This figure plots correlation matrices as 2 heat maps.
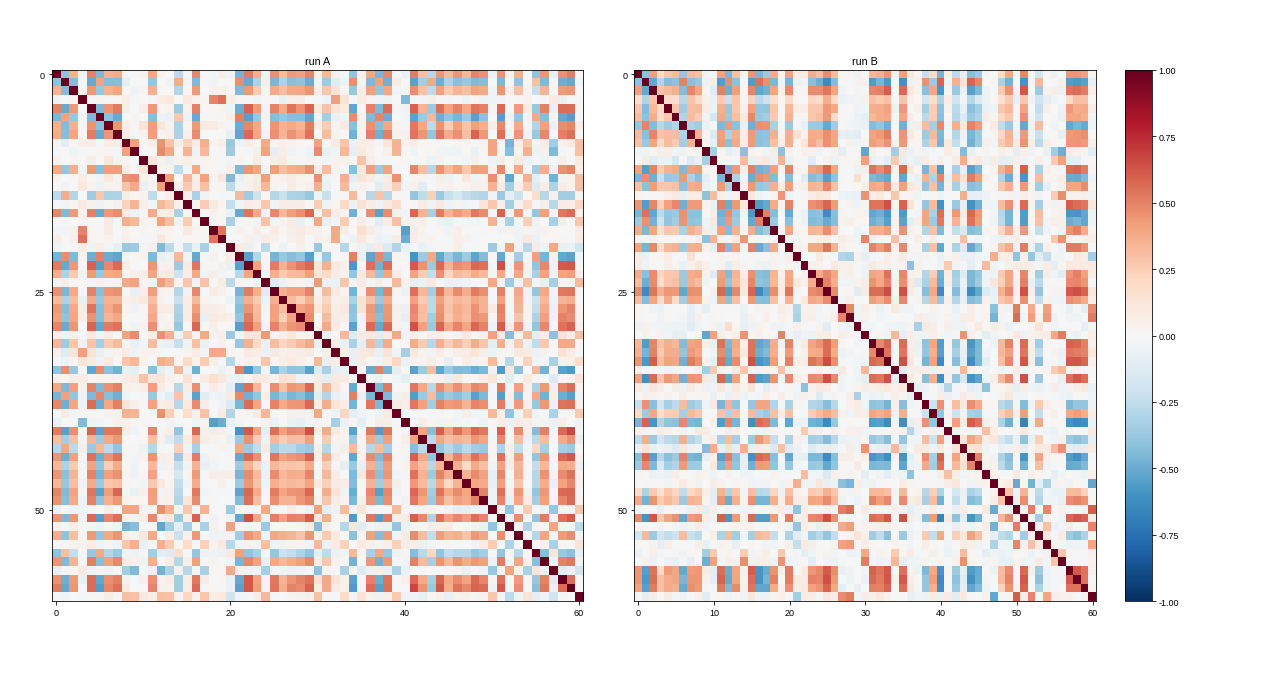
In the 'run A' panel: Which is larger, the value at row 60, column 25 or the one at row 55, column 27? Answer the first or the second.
the first
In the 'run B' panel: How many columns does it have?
61
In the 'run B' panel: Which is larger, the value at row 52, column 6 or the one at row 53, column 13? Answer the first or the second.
the first
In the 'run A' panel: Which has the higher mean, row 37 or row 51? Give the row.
51
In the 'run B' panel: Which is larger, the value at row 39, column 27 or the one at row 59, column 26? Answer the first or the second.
the second
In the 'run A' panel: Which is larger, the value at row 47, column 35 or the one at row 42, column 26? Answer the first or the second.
the second
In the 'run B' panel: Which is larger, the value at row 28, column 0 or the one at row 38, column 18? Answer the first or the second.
the first
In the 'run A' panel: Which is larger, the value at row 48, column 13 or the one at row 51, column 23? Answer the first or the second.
the second
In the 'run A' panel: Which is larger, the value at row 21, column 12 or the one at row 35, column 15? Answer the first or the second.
the second
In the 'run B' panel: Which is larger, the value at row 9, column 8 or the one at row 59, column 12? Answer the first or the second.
the first
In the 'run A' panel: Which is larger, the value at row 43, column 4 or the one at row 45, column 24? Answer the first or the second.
the second
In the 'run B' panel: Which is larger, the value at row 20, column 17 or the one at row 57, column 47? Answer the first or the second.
the second
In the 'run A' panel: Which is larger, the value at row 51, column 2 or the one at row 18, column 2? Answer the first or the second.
the first
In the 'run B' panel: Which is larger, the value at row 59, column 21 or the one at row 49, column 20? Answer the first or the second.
the second
